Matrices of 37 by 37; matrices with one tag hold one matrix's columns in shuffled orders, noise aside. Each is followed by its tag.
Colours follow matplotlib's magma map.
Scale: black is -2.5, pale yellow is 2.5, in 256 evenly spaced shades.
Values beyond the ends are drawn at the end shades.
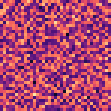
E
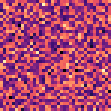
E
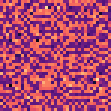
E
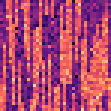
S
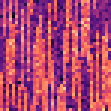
S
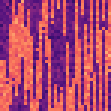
S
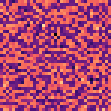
E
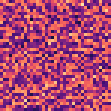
E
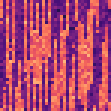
S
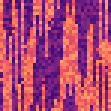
S
